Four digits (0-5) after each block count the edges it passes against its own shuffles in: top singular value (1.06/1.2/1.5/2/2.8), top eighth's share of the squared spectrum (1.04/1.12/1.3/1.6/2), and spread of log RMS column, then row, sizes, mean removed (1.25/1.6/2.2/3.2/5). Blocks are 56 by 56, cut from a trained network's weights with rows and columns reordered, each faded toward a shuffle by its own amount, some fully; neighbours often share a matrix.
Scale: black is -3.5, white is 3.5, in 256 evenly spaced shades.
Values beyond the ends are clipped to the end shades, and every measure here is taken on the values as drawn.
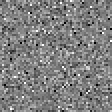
0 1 0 0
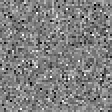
0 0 0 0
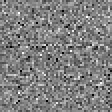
3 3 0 1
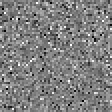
0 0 0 0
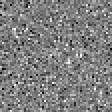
0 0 0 0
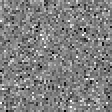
0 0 0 0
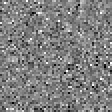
2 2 0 1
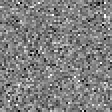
1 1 0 0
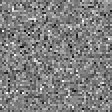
0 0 0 0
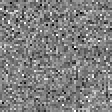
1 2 0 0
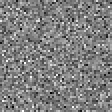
1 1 0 0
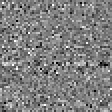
3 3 0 2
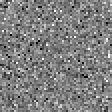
2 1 0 0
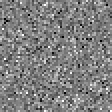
2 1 0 0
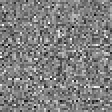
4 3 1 2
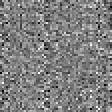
4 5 3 2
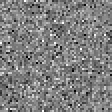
2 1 0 0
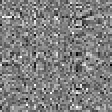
4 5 2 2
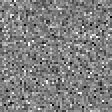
0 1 0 0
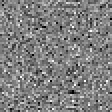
3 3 1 1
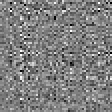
4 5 3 3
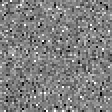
1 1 0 0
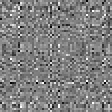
4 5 3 3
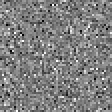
3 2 1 1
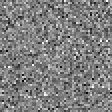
3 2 0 1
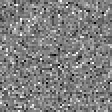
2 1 0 0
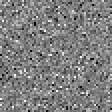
1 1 0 0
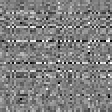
5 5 1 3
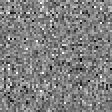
3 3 1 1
